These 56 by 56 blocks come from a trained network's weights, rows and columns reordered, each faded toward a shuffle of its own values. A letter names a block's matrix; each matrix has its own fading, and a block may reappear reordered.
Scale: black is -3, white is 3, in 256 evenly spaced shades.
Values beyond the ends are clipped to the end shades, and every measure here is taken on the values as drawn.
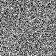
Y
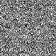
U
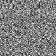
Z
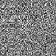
Z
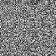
Z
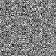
Z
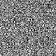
U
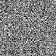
U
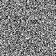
U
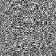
Z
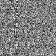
U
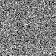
Y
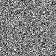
U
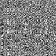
Z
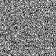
U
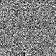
U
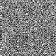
Z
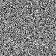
Y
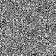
U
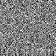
U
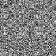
Z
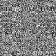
Z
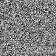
Y
